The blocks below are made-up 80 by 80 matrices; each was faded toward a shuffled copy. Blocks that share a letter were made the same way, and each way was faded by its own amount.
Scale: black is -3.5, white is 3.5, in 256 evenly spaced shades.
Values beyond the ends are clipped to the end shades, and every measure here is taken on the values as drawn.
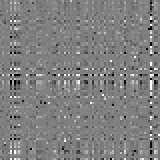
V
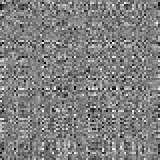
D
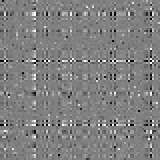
V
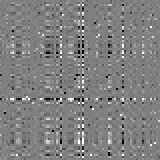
V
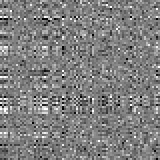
D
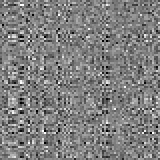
D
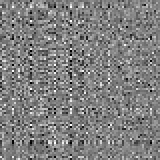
D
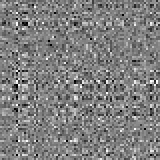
D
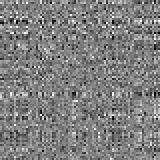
D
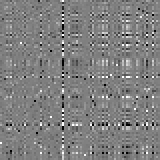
V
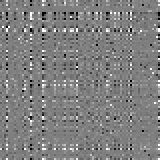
V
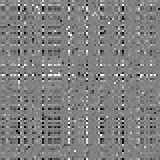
V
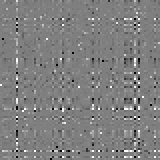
V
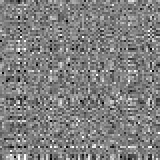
D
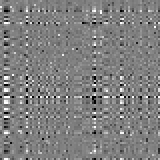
V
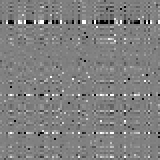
V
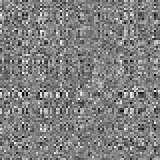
D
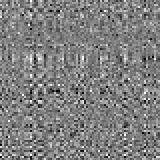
D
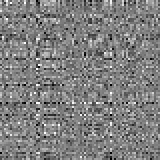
D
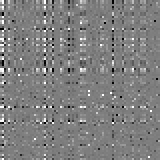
V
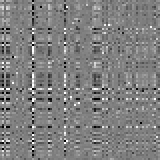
V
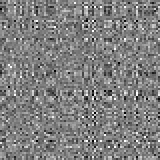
D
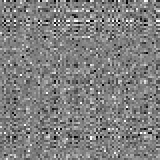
D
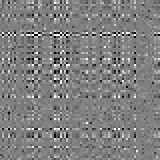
V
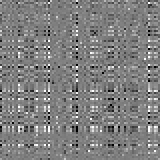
V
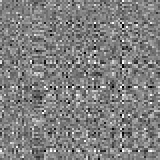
D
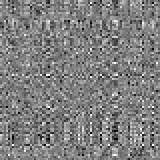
D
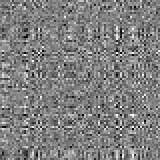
D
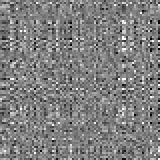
D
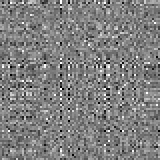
D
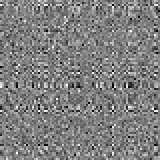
D
